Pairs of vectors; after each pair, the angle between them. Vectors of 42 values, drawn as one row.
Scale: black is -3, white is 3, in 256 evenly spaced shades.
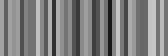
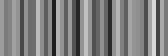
nearly parallel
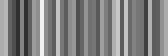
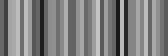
nearly opposite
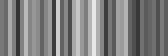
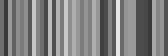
partly aligned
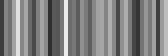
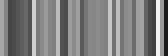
partly opposed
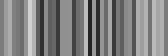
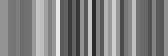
partly opposed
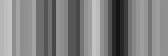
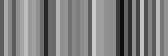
partly aligned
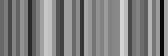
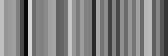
orthogonal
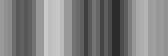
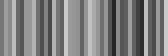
orthogonal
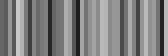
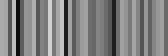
partly opposed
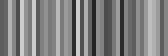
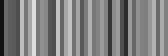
partly aligned
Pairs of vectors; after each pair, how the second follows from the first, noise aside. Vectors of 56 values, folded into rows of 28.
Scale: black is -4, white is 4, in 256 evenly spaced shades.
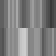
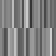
shuffled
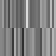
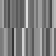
sign-scrambled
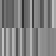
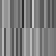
sign-scrambled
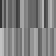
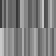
copied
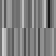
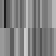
shuffled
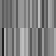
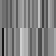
copied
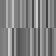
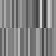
shuffled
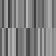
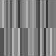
shuffled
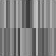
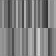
shuffled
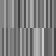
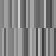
sign-scrambled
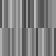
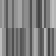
shuffled
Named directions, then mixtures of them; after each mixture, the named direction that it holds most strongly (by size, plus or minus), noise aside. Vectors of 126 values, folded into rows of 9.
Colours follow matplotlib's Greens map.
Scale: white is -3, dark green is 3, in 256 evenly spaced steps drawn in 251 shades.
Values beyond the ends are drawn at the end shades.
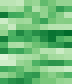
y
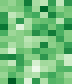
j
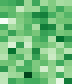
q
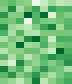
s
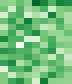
s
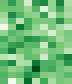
j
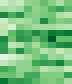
y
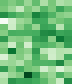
q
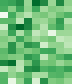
j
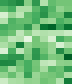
y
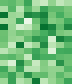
s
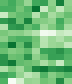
y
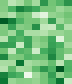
q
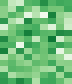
s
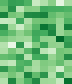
q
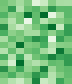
s
